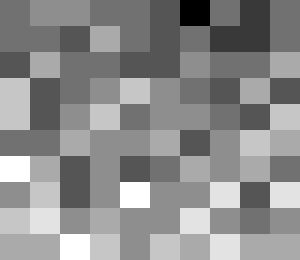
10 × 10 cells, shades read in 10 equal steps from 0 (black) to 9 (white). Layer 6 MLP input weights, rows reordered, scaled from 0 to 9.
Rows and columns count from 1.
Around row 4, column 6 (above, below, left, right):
3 5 7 4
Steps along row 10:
same up down down up down up down same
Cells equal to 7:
10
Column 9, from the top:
2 2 4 6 3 7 6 3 4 6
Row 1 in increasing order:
0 2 3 4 4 4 4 4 5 5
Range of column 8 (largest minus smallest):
6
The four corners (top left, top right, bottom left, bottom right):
4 4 6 6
